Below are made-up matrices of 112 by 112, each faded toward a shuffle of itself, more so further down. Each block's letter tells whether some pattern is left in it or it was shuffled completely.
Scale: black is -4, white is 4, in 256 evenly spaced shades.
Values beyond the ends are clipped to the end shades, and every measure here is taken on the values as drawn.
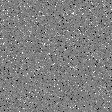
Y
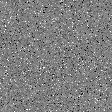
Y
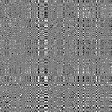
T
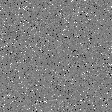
Y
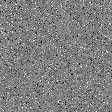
Y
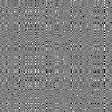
T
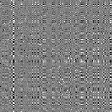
T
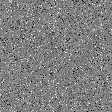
Y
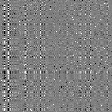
T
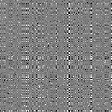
T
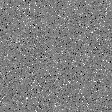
Y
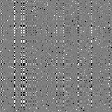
T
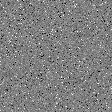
Y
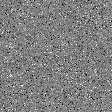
Y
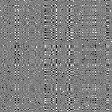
T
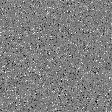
Y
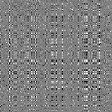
T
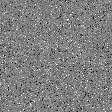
Y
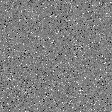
Y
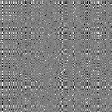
T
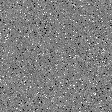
Y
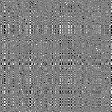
T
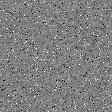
Y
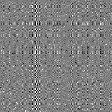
T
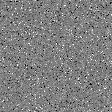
Y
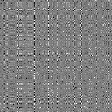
T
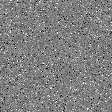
Y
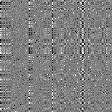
T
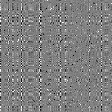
T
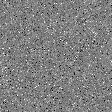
Y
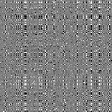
T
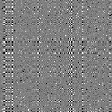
T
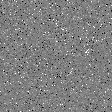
Y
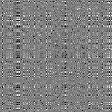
T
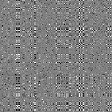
T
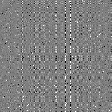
T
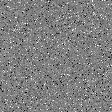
Y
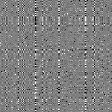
T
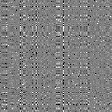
T
